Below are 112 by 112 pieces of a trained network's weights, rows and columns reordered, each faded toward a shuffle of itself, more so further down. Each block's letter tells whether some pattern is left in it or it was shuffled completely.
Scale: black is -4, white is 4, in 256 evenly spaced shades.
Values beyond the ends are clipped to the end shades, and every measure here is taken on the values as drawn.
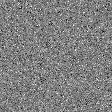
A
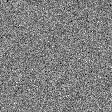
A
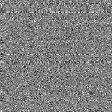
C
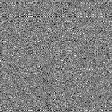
C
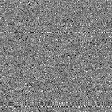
C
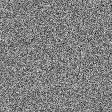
A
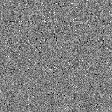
C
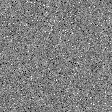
A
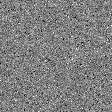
A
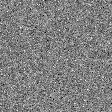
A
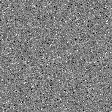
A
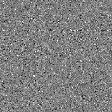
C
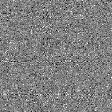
C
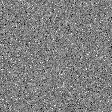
A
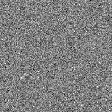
C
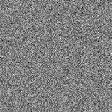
C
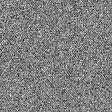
A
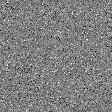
A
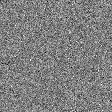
A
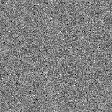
C
